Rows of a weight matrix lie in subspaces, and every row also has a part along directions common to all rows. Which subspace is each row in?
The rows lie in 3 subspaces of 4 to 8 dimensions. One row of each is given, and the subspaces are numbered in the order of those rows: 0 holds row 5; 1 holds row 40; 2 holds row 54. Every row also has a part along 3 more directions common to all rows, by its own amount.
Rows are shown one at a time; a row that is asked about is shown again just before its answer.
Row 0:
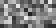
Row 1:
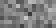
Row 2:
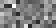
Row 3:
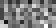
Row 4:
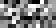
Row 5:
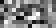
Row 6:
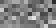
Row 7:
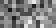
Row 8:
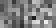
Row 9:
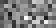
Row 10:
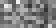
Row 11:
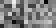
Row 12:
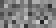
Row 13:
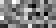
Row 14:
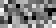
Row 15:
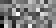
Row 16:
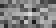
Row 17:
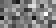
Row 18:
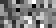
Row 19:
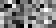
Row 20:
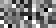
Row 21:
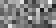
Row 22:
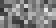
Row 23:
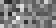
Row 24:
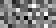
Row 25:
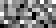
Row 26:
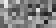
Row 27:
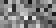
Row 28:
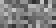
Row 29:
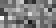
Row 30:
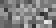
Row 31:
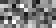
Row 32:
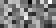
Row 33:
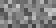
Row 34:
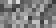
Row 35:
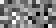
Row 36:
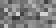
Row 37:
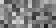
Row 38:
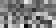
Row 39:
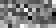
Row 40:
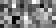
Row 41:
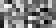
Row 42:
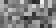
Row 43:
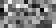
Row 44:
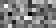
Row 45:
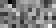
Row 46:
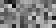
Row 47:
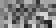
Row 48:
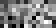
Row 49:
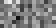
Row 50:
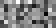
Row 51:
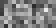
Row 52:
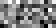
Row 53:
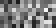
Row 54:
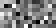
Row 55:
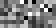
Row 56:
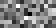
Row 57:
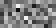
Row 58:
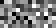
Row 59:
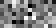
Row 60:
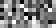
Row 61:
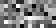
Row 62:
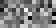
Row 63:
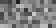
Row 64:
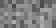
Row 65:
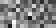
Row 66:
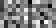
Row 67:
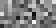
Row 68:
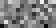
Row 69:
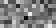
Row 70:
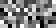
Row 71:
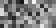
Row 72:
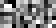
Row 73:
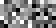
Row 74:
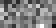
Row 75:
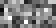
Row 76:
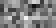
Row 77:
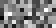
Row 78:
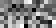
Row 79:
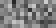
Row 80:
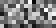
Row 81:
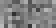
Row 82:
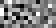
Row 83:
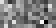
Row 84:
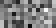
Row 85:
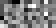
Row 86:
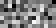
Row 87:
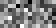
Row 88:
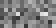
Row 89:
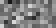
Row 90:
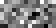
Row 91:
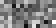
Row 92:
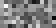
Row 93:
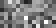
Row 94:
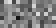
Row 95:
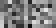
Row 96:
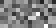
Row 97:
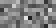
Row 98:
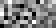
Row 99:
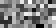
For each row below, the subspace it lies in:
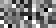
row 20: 1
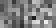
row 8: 2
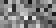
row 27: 1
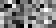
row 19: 2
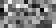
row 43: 1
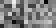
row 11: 0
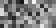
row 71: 1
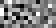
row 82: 0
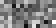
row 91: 2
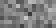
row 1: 1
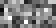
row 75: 1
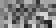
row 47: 2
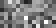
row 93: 2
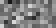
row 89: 0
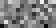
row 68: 0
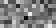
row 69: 1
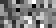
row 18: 1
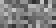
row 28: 1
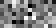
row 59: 0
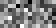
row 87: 1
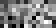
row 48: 2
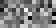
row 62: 1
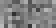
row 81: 2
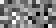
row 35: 0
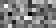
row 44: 2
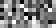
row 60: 1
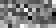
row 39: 1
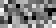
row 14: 1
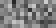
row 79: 0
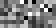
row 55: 1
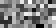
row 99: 1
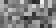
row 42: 1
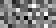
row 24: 0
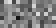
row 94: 0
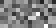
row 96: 0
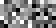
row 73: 0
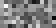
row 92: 1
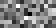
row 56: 1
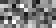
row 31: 1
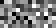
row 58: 0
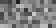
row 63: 0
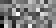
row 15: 2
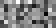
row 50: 0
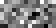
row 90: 0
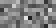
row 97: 0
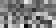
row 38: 2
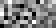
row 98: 0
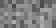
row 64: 1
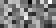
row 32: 1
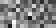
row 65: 2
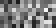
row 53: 2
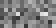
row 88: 2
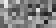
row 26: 1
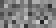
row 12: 2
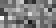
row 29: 1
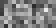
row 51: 1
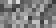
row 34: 2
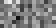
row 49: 0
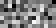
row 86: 2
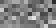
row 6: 0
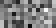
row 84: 2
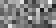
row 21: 1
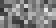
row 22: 1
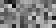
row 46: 2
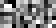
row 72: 2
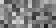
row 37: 0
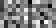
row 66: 2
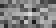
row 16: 1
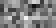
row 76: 1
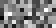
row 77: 1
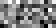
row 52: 0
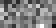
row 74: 1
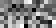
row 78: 2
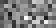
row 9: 2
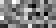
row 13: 0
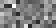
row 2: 2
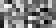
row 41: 2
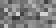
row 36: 2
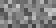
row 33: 1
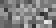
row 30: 2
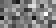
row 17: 0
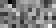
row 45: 2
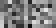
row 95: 2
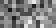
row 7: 1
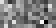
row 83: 2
